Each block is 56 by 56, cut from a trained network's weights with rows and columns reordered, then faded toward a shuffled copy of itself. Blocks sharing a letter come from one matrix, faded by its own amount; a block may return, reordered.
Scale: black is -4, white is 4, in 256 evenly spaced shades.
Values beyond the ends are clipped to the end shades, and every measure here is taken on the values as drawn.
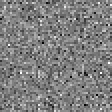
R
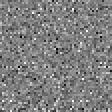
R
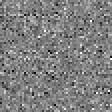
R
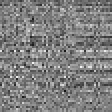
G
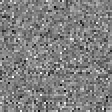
R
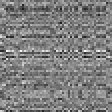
G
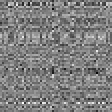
G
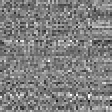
G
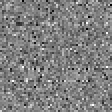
R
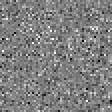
R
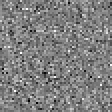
R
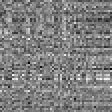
G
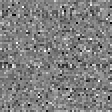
R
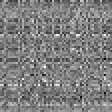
G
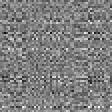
G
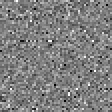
R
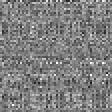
G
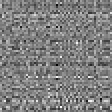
G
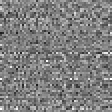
G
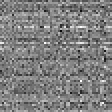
G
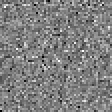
R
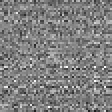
G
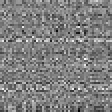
G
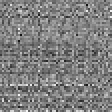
G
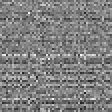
G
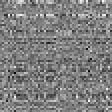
G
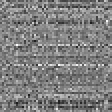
G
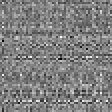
G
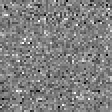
R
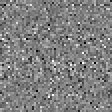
R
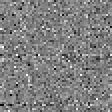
R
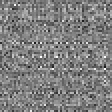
G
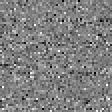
R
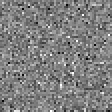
R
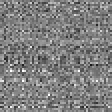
G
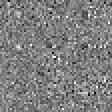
R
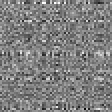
G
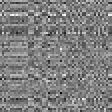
G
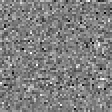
R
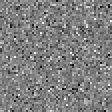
R
